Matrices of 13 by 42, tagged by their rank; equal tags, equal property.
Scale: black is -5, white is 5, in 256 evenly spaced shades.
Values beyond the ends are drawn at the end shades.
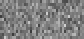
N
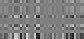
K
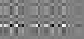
K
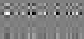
K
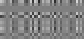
K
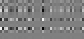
K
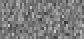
N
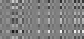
K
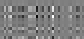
K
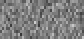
N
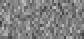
N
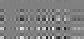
K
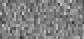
N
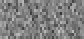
N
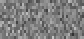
N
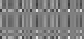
K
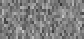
N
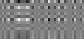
K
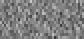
N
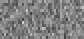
N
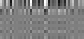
K
